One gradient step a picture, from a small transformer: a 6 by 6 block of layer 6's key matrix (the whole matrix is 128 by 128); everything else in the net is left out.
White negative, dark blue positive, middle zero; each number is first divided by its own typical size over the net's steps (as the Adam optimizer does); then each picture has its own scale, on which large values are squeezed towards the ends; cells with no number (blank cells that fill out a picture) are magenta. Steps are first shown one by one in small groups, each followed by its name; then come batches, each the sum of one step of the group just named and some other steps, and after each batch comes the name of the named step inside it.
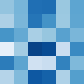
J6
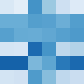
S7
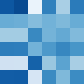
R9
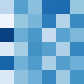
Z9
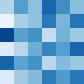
Z9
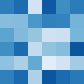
R9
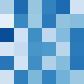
Z9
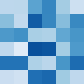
S7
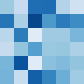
S7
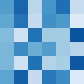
J6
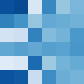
R9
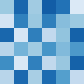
Z9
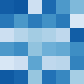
R9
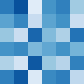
R9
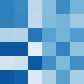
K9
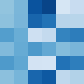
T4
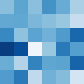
K9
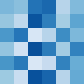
T4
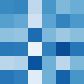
K9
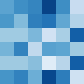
T4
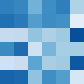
K9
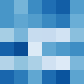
K9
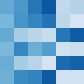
T4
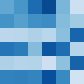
T4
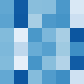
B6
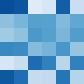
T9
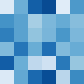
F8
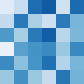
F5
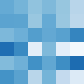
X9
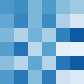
X9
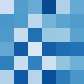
F8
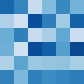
T9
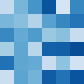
F8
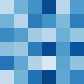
F8
